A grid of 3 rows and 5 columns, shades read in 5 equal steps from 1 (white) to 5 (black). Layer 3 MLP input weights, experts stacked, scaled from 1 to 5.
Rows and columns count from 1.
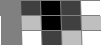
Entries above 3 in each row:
3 2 1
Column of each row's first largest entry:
3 3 3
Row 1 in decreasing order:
5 4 4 3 1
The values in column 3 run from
4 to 5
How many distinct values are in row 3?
4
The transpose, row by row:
3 3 3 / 4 2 1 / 5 5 4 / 4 4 2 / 1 2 1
